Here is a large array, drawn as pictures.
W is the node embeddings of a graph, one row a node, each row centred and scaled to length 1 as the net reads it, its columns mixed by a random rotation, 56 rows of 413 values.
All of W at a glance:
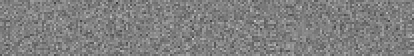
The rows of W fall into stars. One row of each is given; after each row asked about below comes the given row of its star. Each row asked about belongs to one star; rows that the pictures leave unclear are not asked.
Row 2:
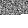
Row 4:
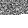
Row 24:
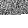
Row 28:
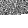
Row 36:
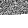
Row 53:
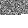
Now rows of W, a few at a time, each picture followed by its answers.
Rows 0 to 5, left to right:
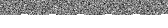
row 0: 2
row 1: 28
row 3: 36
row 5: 53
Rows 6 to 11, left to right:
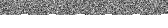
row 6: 36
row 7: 24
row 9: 53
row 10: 24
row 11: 28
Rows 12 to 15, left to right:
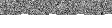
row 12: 36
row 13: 53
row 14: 24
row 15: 24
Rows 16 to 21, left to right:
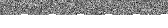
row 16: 53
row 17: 24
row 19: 24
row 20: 2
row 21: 4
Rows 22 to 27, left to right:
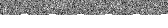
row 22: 4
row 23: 2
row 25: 28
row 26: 24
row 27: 28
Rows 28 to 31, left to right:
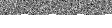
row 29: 28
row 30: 2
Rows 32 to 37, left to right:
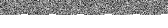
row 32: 36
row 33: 2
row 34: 4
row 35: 28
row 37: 28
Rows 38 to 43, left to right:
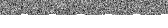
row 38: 2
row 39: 24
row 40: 24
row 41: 28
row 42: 2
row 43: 53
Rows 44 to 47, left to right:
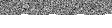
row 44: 2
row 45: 4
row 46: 28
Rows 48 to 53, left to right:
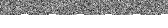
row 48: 4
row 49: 2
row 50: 24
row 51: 36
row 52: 28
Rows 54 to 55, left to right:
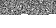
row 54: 2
